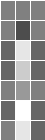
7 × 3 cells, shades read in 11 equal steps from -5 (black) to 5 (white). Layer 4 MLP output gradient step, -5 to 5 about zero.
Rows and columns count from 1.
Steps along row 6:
up down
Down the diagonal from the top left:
0 -2 -1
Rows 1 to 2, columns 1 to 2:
0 0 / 0 -2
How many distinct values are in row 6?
2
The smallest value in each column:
-1 -2 -1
